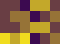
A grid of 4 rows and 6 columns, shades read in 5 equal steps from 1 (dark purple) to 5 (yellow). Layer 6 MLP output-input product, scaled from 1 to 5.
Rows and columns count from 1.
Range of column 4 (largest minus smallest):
3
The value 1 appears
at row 1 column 3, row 2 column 4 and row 4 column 4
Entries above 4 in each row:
0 0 0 2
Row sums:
15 14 17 20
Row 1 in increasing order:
1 2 2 2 4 4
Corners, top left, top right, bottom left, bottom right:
2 2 5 3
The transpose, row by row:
2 2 2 5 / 2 3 2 4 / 1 3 3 5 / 4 1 4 1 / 4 2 4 2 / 2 3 2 3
